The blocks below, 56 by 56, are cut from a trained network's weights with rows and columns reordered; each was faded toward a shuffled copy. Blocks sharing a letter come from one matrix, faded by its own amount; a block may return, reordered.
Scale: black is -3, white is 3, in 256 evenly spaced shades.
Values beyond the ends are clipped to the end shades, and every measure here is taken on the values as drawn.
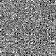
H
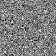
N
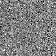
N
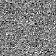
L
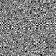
H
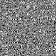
H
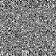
H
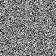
N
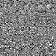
H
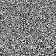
L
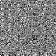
H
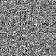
L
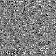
H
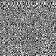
H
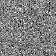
N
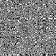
H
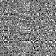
H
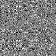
H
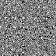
L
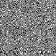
H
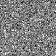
N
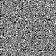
L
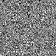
N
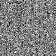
N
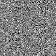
N
